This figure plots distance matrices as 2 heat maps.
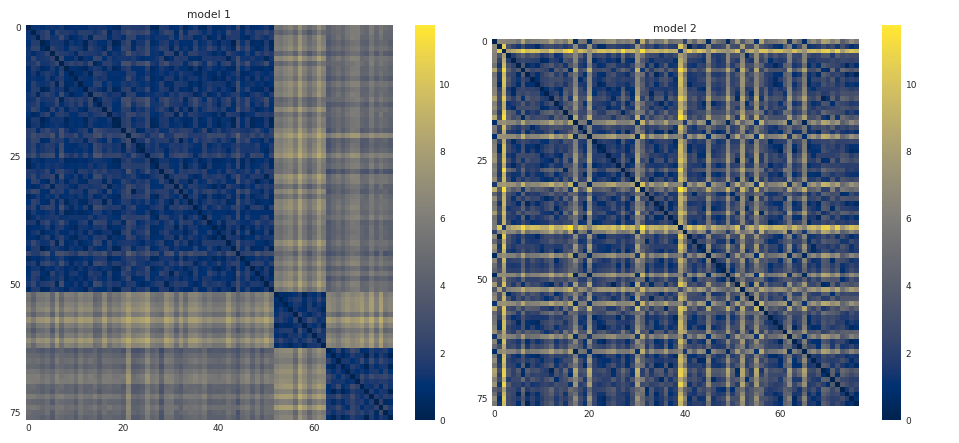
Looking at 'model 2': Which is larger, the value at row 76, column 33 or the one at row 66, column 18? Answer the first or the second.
the first
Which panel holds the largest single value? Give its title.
model 2
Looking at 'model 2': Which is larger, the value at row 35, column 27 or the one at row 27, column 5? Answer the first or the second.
the first
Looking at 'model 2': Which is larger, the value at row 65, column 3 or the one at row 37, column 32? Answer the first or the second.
the first
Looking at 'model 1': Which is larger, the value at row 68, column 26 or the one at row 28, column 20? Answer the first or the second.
the first
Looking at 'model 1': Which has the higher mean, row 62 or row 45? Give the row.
62
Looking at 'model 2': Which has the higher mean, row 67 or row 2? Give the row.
2
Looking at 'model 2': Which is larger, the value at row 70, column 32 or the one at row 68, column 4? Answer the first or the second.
the first
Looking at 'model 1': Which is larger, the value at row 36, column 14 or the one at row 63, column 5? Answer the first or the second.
the second
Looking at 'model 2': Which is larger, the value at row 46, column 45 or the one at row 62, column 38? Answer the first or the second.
the first
